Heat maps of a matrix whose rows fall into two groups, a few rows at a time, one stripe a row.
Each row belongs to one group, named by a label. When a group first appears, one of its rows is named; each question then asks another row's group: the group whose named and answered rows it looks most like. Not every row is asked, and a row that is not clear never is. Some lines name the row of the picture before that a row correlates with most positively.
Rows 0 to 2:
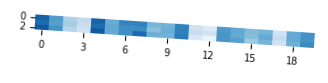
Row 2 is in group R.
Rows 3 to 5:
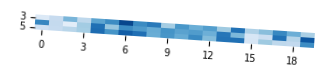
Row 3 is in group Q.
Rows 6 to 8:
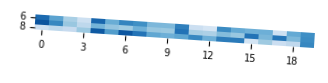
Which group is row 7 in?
R
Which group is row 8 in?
Q
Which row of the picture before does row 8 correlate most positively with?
5
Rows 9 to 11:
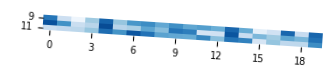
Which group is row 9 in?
Q
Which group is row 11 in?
Q
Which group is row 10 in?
R
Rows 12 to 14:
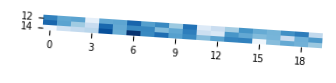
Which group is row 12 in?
R
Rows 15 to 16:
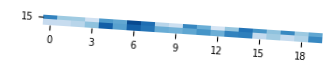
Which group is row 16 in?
Q
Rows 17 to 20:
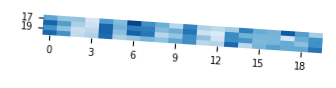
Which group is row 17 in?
R
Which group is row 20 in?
R
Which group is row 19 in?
R
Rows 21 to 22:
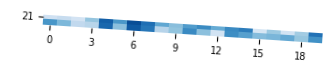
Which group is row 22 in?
R
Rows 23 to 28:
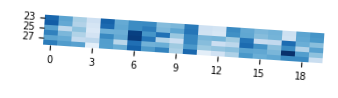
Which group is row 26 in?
R
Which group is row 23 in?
R
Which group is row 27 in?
R
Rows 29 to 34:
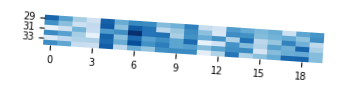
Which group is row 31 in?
Q
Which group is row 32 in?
R
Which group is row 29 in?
R
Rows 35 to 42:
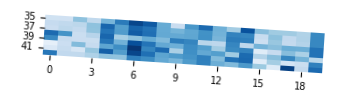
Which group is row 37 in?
Q
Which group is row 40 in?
Q
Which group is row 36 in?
Q
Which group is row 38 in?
R
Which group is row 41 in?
Q
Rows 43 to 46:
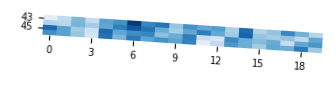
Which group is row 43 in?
Q
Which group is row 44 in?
Q
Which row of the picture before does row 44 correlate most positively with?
35
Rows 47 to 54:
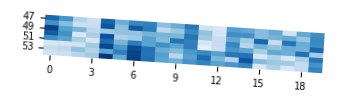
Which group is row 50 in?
R
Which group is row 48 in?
R
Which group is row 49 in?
R
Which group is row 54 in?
Q
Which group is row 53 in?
Q
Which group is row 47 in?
R
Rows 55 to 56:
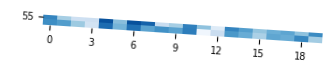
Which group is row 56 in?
R
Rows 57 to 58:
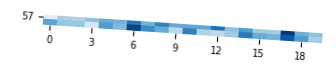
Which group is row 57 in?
Q
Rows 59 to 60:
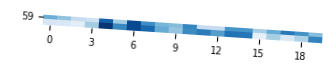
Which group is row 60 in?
Q
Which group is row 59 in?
R
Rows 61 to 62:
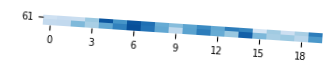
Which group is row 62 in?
Q
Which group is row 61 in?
Q
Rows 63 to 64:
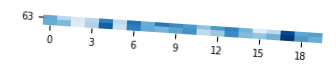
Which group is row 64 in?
R
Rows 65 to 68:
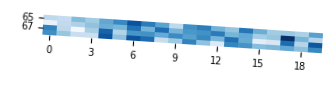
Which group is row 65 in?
Q
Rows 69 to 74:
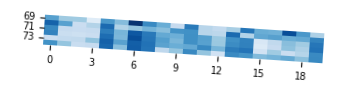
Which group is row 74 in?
R
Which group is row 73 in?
Q
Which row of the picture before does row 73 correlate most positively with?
65
